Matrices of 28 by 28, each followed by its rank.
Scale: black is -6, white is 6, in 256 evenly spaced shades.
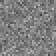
full rank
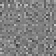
five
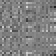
three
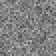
full rank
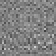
five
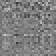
five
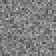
full rank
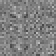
five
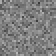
full rank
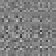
three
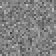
full rank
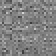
five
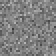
full rank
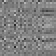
three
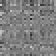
three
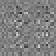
three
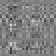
three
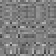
three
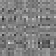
three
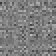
five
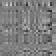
three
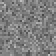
full rank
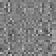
five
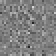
five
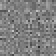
five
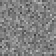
full rank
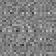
five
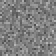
full rank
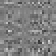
three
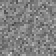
full rank
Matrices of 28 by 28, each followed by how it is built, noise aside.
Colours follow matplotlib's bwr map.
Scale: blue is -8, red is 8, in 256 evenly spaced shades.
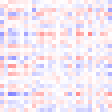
low rank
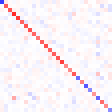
diagonal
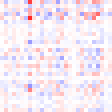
low rank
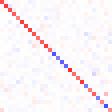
diagonal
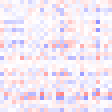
low rank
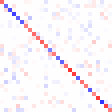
diagonal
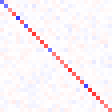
diagonal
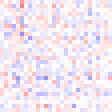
low rank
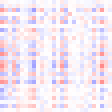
low rank
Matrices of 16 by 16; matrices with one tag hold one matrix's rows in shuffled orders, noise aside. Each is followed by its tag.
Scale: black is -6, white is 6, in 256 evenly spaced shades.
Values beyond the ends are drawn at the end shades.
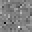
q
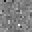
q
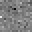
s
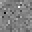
q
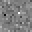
q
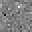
q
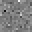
q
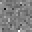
q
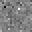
q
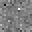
q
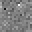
q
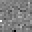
s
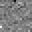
s
